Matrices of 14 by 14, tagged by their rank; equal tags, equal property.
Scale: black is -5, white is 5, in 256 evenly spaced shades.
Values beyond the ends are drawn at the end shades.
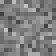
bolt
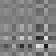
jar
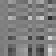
jar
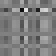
jar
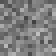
bolt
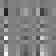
jar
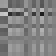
jar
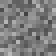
bolt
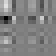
jar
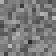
bolt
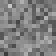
bolt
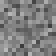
bolt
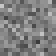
bolt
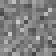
bolt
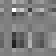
jar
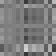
jar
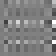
jar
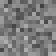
bolt
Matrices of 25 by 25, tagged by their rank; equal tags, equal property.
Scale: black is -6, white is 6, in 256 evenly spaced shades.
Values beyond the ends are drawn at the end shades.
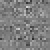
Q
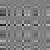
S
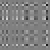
S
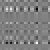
S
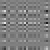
S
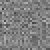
Q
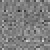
Q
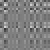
S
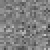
Q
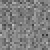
Q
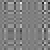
S
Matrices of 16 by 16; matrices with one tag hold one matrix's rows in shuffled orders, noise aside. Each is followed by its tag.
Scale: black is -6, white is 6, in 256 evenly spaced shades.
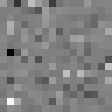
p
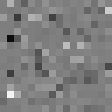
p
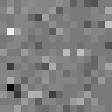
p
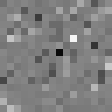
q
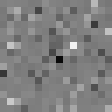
q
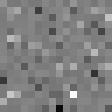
q
